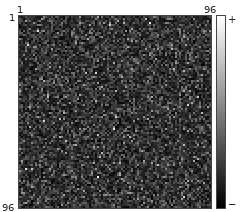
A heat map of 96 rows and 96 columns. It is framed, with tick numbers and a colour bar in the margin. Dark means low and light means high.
Odd rows or columns: none. Grain: fine. Histogram: skewed, a long tail of high values. Average level on the scale: 20%. Mirror symmetry: none.
